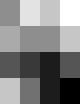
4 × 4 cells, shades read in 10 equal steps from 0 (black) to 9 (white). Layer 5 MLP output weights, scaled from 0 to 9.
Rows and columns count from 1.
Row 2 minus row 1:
1 -3 -2 -2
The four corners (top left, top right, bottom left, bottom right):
5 9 7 0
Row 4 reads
7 4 1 0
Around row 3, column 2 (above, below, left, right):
5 4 3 1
